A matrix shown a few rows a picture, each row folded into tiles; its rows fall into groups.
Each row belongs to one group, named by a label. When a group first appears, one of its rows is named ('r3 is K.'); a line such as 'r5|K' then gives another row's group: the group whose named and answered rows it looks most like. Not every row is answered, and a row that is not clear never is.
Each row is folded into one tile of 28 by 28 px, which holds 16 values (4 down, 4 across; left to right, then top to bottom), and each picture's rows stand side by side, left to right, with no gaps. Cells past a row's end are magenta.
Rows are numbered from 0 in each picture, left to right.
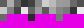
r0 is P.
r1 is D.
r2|P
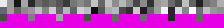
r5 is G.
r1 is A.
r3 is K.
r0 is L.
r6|G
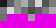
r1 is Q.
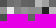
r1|P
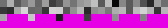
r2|K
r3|L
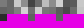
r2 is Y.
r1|D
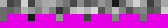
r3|D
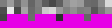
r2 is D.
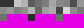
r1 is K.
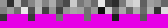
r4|D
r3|P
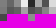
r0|Y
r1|Q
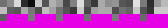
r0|P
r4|Y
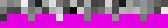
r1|Y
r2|P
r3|Y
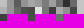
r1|L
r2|Y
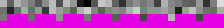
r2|P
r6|Q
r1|Y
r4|G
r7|Y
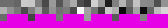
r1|L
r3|P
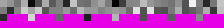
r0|K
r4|A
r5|L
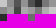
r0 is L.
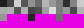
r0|A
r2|Y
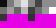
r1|G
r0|D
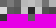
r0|K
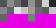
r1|P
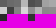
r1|D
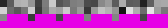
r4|Q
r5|D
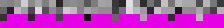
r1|L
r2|D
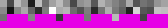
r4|P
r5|G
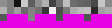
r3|K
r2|Q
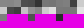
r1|G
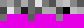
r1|Q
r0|L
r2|Q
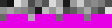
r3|P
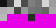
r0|A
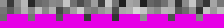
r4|G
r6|Y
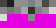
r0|A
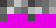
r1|D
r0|D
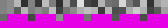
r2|Q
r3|A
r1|G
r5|Y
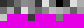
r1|G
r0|A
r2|A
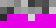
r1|A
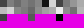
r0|D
